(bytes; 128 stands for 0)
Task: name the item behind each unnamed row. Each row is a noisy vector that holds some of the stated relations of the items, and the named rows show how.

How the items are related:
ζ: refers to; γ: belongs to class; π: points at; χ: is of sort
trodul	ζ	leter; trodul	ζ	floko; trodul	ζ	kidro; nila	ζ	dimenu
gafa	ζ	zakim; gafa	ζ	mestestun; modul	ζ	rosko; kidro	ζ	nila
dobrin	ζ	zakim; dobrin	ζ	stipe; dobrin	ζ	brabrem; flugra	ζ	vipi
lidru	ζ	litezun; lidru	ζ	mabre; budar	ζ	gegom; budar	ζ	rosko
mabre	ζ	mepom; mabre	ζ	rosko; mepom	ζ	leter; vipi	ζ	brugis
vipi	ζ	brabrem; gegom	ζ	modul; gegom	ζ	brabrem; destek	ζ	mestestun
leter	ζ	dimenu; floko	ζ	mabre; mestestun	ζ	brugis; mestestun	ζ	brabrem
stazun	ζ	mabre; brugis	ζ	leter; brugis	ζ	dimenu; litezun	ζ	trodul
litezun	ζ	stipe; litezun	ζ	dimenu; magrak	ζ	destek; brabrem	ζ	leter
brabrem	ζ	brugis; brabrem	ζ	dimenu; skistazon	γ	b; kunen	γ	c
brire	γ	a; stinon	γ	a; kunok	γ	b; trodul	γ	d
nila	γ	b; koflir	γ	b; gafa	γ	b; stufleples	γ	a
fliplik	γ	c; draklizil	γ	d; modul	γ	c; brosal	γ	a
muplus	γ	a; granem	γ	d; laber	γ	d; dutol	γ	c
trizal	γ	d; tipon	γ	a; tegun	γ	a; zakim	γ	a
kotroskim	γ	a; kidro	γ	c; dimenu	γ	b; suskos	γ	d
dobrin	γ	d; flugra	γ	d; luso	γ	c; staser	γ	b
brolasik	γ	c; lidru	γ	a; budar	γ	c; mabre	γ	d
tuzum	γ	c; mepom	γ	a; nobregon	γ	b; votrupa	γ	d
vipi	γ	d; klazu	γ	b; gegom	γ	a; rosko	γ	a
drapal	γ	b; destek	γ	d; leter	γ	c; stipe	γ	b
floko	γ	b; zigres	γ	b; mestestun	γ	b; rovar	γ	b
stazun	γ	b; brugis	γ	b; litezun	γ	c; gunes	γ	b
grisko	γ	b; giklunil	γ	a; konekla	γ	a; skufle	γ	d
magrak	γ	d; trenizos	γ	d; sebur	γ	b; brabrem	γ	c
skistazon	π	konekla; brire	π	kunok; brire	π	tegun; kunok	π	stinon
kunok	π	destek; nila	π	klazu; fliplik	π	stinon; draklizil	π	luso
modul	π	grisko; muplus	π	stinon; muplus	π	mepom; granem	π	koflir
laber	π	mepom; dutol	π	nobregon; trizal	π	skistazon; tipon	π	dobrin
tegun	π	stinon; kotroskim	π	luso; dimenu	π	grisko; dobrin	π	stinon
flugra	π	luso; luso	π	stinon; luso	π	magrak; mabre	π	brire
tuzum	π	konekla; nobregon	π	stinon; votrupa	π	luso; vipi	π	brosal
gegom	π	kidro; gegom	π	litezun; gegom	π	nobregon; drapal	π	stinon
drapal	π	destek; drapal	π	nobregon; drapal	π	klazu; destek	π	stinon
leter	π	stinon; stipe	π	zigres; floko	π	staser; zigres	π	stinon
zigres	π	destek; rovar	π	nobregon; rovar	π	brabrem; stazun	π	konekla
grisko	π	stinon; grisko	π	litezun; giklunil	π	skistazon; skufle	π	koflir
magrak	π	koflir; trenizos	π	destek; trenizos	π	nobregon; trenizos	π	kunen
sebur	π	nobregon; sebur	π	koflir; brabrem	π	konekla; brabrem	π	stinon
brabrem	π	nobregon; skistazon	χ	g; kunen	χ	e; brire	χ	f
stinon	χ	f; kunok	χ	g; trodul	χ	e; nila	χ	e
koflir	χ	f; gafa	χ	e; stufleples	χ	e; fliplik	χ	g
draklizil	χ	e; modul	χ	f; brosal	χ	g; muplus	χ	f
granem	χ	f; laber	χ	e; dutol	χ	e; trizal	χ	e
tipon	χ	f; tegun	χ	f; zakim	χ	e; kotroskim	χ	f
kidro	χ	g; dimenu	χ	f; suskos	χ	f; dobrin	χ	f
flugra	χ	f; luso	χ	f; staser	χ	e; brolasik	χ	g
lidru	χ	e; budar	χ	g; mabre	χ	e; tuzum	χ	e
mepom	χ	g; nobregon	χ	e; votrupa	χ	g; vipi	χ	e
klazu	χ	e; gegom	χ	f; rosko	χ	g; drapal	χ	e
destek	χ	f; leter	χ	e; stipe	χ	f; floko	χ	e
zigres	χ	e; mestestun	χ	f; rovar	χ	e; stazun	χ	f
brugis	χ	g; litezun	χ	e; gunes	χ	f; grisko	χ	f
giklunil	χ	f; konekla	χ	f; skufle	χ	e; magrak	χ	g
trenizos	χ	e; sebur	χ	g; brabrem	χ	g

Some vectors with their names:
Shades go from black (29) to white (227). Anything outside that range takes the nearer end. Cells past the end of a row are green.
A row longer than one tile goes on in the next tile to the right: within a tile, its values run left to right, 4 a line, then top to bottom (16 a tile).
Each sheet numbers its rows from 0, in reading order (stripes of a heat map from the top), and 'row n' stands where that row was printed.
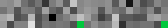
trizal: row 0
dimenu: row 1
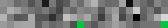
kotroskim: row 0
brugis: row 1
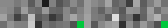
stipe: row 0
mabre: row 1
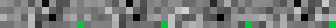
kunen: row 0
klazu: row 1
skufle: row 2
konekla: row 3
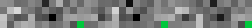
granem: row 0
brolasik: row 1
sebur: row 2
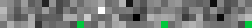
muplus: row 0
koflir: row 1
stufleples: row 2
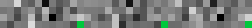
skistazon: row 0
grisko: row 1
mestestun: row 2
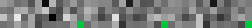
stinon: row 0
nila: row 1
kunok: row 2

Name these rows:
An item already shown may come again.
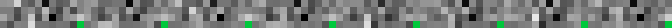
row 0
skistazon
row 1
rosko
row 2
mestestun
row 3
brosal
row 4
rovar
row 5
klazu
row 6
kidro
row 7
staser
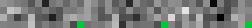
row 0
sebur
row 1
laber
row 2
luso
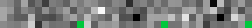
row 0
trenizos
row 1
magrak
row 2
stinon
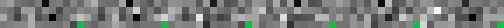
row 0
gunes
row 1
brugis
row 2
nila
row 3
leter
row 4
mepom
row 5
magrak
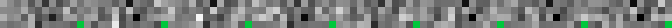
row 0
dobrin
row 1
tuzum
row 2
modul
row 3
destek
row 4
gegom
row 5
budar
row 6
gafa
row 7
konekla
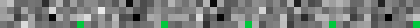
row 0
vipi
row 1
luso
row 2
litezun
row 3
brabrem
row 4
trodul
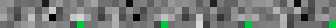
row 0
floko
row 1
gunes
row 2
rovar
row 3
klazu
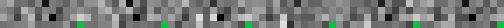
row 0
gafa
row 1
nobregon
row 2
stazun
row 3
drapal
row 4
giklunil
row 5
suskos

